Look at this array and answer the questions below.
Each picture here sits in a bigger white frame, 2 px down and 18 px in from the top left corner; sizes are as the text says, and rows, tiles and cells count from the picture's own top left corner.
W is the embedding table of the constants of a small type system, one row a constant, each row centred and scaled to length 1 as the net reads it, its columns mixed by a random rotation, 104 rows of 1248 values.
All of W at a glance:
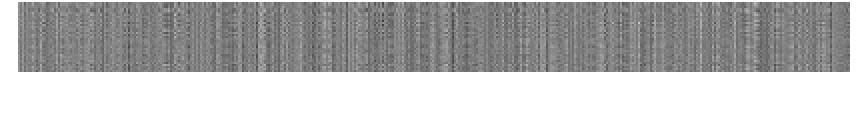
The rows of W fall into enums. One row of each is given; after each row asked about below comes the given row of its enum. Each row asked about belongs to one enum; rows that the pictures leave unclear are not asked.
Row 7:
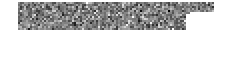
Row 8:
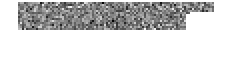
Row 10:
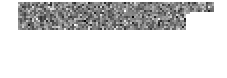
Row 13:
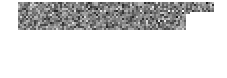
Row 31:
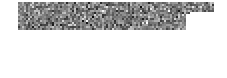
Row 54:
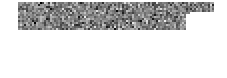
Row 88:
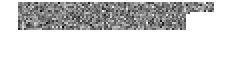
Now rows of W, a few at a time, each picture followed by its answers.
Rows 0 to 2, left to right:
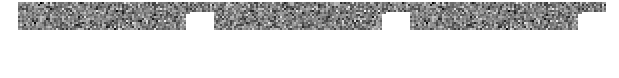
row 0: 54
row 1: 13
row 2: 54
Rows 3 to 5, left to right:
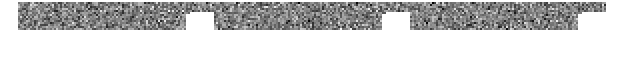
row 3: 13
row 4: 8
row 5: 54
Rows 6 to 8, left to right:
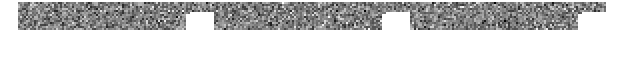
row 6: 13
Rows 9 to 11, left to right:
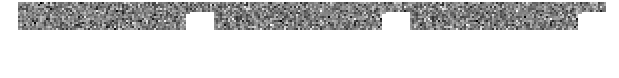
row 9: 54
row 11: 10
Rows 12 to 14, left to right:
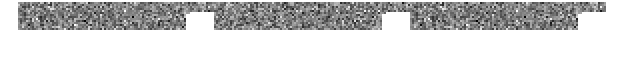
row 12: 10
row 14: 10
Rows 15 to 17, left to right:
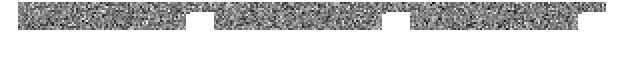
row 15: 31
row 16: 13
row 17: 54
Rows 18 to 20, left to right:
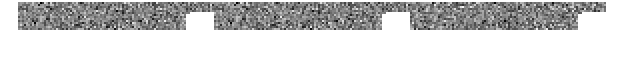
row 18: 54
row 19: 54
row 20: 8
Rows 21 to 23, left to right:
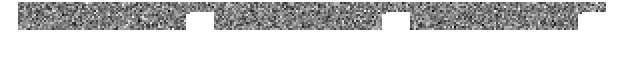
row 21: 7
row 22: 13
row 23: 88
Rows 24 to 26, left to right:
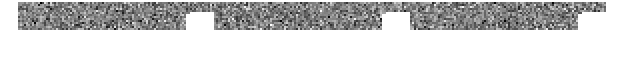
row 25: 10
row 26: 8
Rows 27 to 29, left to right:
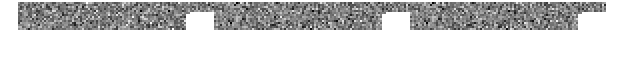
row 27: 7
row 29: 54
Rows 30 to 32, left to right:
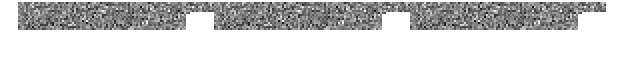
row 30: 31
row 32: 31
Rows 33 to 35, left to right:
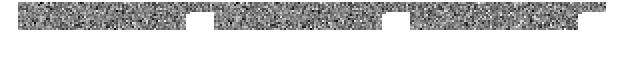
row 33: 54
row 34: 54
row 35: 7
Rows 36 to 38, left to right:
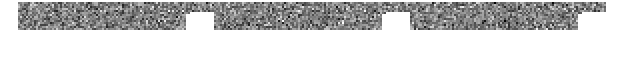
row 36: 13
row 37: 31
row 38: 8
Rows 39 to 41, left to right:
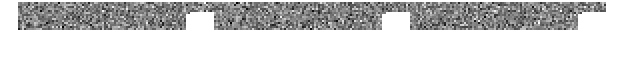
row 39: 88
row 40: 54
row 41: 31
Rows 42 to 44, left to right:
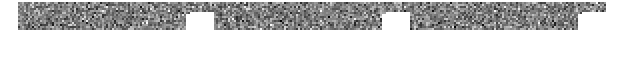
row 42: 31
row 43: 10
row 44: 88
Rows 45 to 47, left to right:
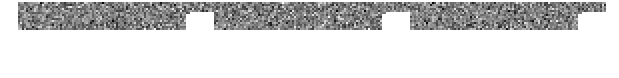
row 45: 8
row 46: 7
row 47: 54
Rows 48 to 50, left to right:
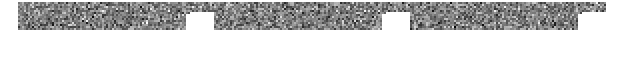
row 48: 31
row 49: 13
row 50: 88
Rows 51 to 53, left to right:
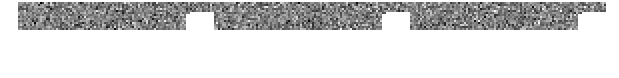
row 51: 54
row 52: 8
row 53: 31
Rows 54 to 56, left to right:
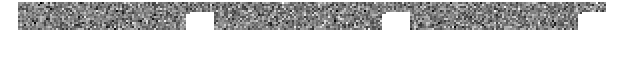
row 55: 7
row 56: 88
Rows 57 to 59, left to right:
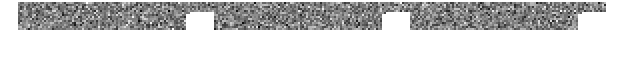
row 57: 7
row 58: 88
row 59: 13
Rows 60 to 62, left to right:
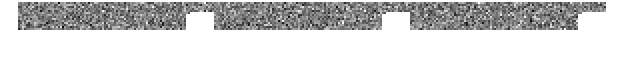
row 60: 88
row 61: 31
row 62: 7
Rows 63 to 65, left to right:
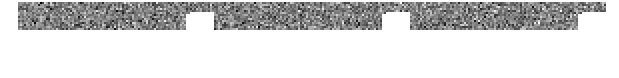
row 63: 54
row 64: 88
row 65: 31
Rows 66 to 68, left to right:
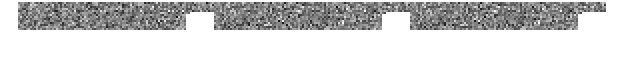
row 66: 13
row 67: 31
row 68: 31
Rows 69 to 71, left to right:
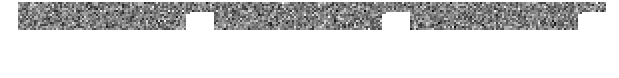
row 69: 13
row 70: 7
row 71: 88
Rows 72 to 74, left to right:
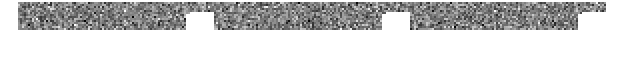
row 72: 10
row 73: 8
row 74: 88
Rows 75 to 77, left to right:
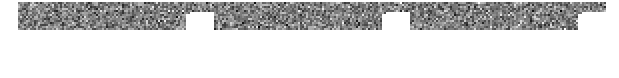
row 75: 13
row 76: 88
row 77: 7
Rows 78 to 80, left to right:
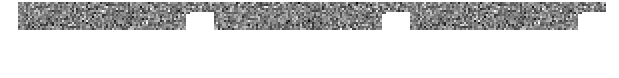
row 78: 31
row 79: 8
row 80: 31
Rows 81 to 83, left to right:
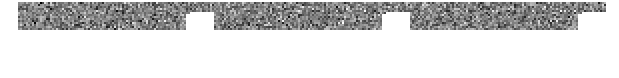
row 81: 54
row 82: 31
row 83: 13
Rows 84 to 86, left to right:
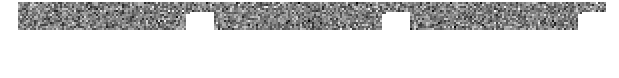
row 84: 13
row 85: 8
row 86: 88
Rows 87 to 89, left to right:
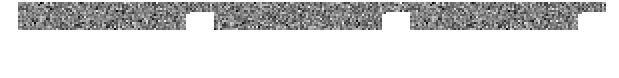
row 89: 54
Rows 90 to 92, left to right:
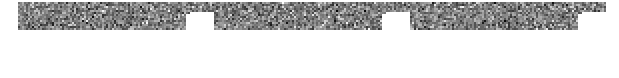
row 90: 31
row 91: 7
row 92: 8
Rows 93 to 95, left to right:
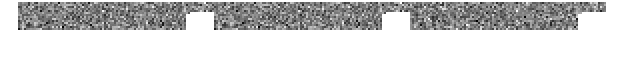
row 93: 88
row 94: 88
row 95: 10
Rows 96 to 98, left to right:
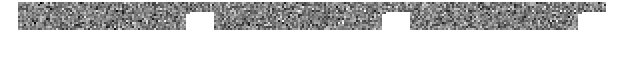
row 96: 54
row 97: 31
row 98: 13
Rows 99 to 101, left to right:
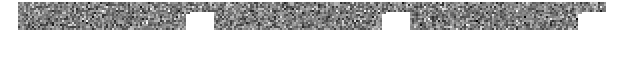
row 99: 31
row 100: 13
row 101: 10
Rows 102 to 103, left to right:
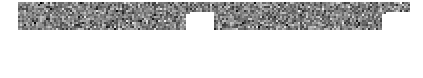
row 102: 54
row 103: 88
